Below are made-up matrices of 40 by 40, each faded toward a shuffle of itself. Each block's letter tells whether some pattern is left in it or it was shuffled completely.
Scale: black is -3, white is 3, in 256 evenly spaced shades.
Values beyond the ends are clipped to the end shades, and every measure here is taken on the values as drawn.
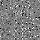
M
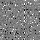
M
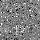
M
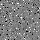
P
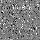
M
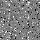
M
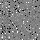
M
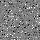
P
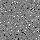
P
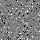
M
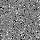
P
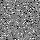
P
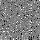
M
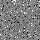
P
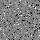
P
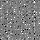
M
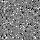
M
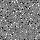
P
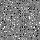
M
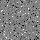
P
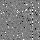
M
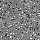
P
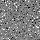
P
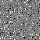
M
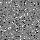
M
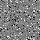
M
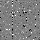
M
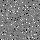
P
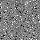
P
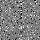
M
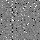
M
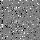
M
